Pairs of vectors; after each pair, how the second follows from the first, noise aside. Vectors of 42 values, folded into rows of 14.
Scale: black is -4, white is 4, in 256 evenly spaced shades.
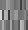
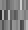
negated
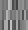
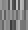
reversed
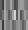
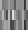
reversed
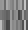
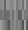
shrunk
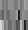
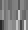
negated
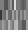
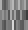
reversed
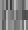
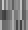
reversed
